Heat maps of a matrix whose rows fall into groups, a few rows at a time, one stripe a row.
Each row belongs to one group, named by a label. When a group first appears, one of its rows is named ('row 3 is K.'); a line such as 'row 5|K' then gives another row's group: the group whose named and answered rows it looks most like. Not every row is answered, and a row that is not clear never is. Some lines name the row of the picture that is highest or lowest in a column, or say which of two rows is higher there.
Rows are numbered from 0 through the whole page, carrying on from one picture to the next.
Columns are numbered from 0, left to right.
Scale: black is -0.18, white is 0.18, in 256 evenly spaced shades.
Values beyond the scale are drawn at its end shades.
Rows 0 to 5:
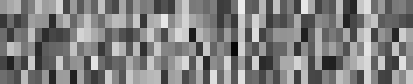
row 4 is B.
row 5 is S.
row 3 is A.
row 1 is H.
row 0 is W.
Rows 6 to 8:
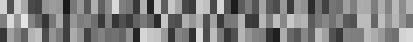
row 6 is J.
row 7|W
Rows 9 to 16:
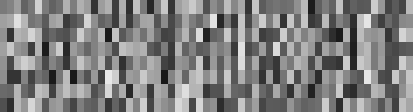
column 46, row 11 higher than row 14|No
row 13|B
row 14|S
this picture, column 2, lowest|14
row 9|H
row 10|W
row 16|B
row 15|H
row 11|B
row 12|W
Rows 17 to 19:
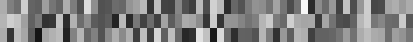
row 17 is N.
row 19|J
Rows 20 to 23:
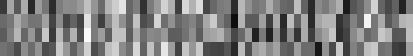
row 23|H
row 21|A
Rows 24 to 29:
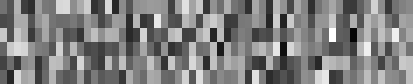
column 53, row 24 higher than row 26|Yes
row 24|H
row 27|W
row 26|J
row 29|B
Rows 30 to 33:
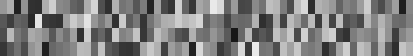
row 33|B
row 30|N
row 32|A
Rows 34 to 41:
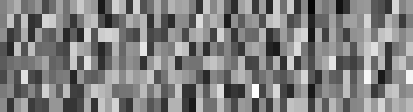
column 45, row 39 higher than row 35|No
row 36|J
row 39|S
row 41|J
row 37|B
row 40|N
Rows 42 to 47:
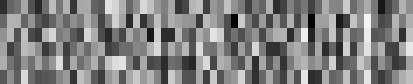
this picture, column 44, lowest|43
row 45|B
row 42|S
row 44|N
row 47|S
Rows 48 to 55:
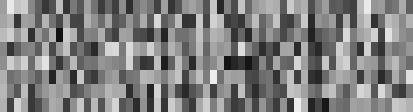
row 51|S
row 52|N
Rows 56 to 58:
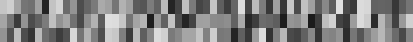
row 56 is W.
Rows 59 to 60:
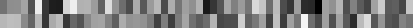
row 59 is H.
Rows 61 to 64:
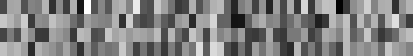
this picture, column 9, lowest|61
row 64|N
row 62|N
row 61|A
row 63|S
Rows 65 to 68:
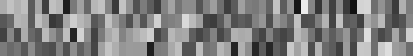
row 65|W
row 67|S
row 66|H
